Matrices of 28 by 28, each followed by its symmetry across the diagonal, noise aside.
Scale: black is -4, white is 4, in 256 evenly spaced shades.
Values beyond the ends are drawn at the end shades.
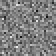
antisymmetric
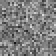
antisymmetric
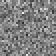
neither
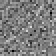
symmetric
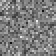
symmetric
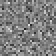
antisymmetric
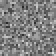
symmetric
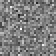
neither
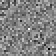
symmetric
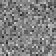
neither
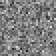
antisymmetric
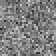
antisymmetric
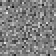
antisymmetric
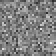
neither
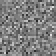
antisymmetric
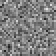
antisymmetric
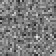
symmetric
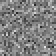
neither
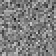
neither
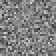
neither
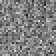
neither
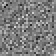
symmetric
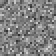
symmetric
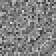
symmetric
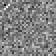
symmetric
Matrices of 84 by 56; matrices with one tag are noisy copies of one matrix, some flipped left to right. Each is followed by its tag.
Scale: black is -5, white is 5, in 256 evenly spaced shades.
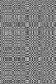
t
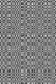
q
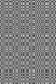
q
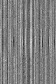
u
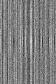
u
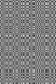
q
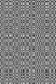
q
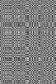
t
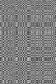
t
